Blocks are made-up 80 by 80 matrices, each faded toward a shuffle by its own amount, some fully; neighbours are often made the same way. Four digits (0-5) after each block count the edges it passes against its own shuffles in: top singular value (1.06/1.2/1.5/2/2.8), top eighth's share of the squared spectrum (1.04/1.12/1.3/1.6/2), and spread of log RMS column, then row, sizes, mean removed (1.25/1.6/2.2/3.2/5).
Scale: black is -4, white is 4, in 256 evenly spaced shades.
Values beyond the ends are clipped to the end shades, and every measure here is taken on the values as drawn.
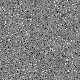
0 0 0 0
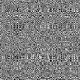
4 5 3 3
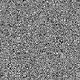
4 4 2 2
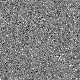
0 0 0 0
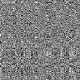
4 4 3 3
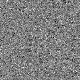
2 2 0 0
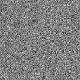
4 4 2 2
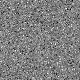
1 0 0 0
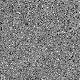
2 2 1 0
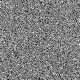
0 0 0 0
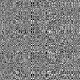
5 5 3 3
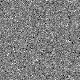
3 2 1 1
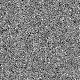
0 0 0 0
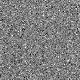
3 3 1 1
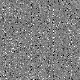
2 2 2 0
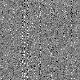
2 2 3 0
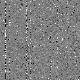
3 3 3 0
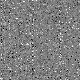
1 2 1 0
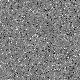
0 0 0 0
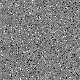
0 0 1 0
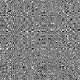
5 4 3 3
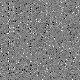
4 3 1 1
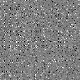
4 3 2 2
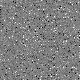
2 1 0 0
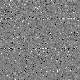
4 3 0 1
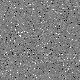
2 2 0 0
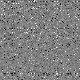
4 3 1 2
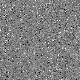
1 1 1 0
